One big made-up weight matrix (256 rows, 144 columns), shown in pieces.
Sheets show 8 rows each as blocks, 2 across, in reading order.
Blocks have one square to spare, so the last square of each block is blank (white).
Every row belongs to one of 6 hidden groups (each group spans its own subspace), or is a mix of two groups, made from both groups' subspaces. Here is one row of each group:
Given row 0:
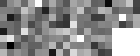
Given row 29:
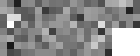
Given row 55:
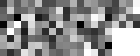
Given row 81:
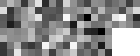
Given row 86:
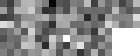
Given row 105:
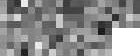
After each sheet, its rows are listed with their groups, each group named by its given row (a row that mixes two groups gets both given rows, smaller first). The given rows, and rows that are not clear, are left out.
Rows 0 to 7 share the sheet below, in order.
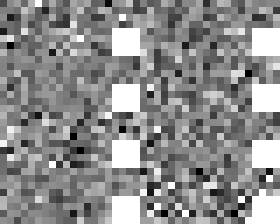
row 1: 81
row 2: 55
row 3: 55
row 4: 0
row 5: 55
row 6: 81
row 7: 29
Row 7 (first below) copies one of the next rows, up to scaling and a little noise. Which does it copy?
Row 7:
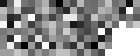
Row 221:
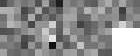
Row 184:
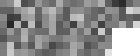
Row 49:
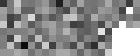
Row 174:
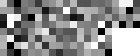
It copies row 49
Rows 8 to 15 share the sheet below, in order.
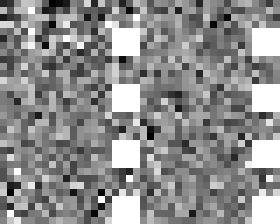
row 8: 86
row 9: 0 and 81
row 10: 86
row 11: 105
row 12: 0
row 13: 29
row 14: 29
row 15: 29
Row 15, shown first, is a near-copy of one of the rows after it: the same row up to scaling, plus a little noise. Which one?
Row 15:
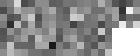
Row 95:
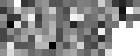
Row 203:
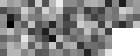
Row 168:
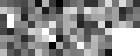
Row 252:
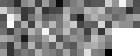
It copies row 95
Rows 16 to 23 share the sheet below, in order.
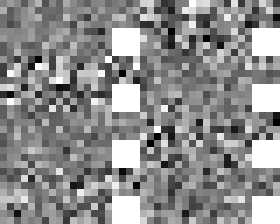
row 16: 81
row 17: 86
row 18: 0
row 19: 105
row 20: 105
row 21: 55
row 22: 86
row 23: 81
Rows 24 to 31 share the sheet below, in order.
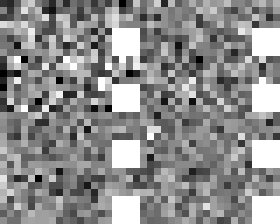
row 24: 86
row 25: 105
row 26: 105
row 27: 29
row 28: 81
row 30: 0
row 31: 86
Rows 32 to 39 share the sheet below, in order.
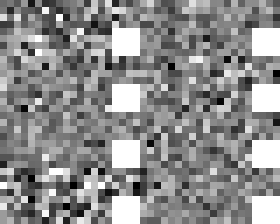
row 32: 105
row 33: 86
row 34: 105
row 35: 86
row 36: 81
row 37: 55
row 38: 86
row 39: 55
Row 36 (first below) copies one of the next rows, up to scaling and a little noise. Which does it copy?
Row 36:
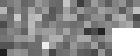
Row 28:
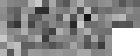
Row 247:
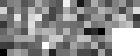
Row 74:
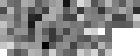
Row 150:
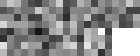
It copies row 247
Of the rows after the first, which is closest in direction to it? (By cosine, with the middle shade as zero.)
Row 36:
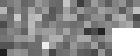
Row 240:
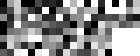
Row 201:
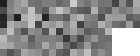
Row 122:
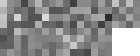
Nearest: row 240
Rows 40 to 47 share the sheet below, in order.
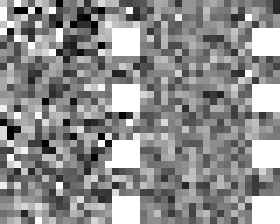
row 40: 0
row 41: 55
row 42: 81
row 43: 55
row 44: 29
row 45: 86
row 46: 105
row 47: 86
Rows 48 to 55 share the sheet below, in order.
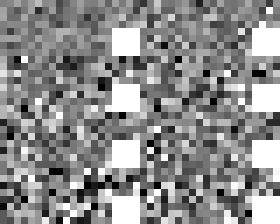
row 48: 0
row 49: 29
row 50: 105
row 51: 81
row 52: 29
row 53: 29 and 55
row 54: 86
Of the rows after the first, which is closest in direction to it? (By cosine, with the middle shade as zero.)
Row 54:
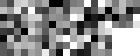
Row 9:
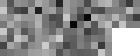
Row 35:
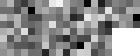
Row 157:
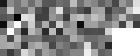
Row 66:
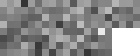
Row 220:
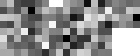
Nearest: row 66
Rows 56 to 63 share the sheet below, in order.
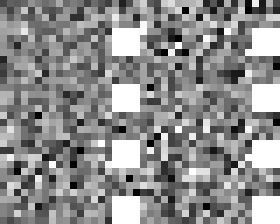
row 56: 86
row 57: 105
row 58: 55
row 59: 0 and 55
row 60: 0 and 81
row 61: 55
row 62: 0 and 29
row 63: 86
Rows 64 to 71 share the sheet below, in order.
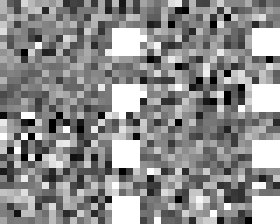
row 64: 105
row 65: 81
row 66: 55 and 105
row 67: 81
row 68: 29
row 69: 0
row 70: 86
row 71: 81
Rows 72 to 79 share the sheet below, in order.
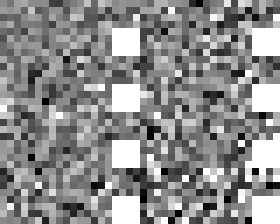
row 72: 86
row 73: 86
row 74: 81
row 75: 55
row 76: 29 and 86
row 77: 29
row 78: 55
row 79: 105
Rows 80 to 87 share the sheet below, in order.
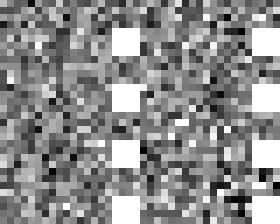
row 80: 29 and 105
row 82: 29
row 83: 0
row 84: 81
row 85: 81
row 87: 81 and 86
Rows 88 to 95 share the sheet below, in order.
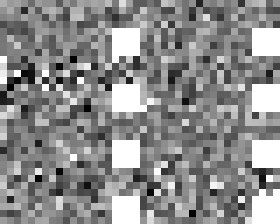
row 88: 86
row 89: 29
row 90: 55
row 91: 81
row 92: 55 and 81
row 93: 105
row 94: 0
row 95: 29
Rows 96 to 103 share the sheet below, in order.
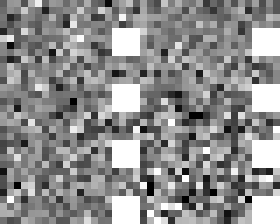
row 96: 0
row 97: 105
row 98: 81
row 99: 105
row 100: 86
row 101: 86
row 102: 55
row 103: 29 and 105
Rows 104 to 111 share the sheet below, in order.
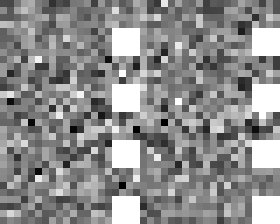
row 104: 86
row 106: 0
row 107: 105
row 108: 86
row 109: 86
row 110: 0
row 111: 81
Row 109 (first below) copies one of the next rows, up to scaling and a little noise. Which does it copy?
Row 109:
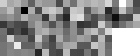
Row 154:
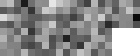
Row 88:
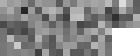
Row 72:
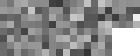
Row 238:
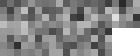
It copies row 88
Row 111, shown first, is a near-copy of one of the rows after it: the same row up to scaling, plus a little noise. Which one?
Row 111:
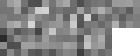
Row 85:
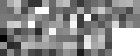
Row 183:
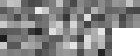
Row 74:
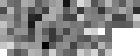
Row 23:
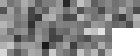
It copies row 85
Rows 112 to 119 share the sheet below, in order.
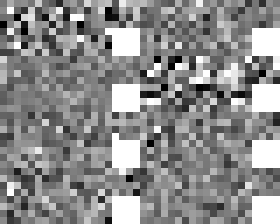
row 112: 55 and 86
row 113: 29
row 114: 55
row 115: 0
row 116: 105
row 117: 55
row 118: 29
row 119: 55
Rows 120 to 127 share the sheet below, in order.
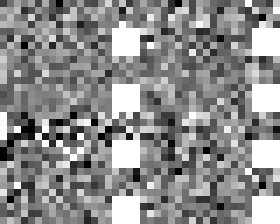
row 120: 29
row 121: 0
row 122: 55
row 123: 86
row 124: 55
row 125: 86
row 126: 55
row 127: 0
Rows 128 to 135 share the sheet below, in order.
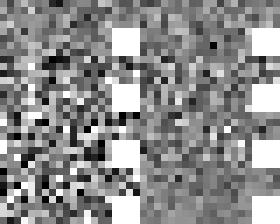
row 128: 0 and 86
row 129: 81
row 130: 86
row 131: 29
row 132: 81 and 105
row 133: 81
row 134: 55
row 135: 0
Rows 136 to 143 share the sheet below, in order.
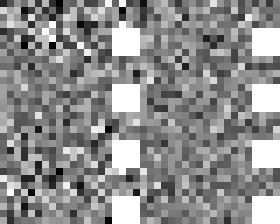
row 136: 29
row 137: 55
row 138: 86
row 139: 29 and 105
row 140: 55
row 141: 86
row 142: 29
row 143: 55
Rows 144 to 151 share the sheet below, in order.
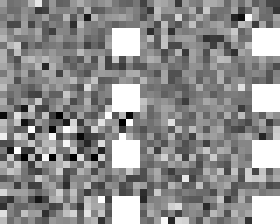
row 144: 81
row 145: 55
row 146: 105
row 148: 29
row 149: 29 and 86
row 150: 81
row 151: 105
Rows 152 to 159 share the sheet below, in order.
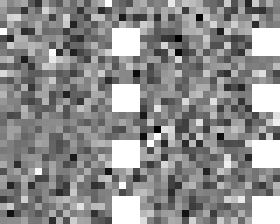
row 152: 0
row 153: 105
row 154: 86
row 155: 81
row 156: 81
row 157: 55
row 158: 0
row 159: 81
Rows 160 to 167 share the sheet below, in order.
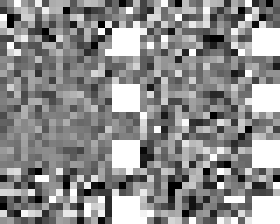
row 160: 29
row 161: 0 and 55
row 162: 55
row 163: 55
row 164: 55
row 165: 55 and 81
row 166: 81
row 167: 81
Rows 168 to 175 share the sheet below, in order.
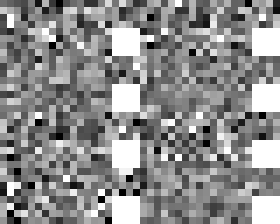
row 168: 29
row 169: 0
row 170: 0
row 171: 29 and 55
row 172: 0
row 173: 29
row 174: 29
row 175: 55 and 105
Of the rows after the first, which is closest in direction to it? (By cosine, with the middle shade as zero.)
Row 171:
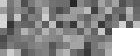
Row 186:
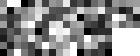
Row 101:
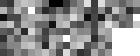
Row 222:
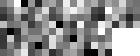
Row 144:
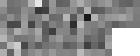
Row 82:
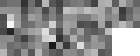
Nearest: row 222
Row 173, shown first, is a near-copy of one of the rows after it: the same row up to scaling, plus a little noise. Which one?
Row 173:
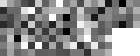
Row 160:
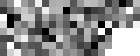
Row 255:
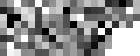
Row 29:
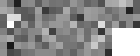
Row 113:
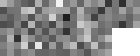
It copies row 113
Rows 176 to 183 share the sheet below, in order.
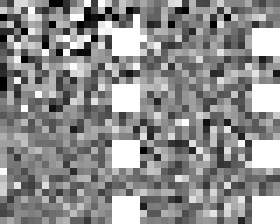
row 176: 86
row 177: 81
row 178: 29 and 105
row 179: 86
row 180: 86
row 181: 29 and 81
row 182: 55
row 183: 81
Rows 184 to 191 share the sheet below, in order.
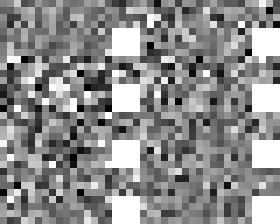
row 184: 29
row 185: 29
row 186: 81
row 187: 29
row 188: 0 and 81
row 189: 29 and 55
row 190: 55
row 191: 81
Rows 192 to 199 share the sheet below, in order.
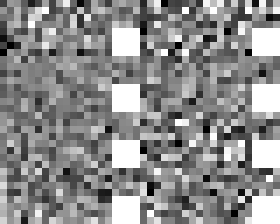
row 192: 81
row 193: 105
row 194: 105
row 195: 29 and 81
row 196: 55
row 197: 81
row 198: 81 and 105
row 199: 29
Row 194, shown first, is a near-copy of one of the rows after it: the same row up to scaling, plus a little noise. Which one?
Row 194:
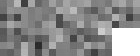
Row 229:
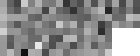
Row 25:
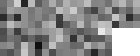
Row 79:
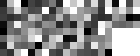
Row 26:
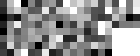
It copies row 25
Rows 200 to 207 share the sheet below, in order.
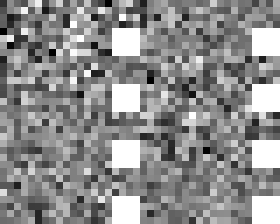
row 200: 0
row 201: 55
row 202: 55 and 81
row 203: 29
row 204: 105
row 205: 86
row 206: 29 and 105
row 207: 0
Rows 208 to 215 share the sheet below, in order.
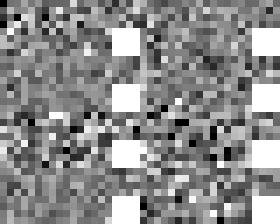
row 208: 55
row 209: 29
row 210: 55
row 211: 105
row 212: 86
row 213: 81
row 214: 29
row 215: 81
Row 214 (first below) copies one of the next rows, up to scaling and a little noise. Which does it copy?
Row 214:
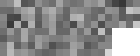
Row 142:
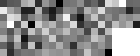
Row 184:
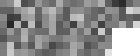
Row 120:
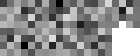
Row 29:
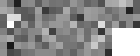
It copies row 184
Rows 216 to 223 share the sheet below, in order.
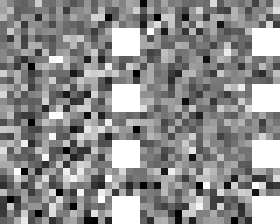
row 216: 55
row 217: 55
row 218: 86
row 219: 81
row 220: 86
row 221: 29
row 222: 55 and 105
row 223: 81 and 105
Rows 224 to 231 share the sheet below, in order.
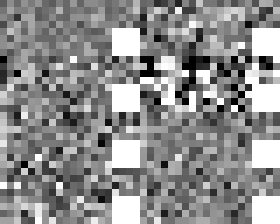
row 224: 55
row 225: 0 and 29
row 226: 55
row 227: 86
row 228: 105
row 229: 105
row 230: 105
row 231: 29 and 81
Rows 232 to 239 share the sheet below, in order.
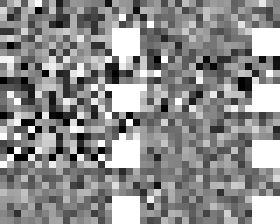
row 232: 0
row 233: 29 and 105
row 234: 86
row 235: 105
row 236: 29 and 81
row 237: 86
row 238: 86
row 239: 55
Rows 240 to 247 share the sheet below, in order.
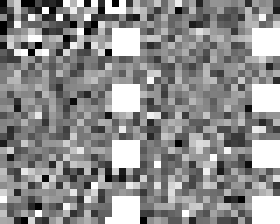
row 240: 105
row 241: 0
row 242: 81 and 86
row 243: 29
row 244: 0
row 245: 81
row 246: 105
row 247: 81
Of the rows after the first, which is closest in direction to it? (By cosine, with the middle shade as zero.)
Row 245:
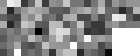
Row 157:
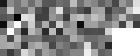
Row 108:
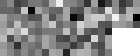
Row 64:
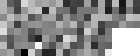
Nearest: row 108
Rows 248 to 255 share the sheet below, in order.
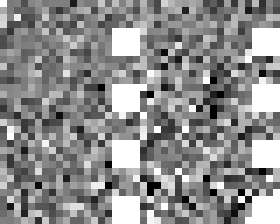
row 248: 55
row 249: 105
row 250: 81
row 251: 0
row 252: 29
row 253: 55
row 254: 55
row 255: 29
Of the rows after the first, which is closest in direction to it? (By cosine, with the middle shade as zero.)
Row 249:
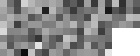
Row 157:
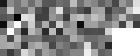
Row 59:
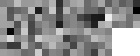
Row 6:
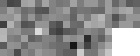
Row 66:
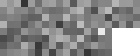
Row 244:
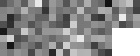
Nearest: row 6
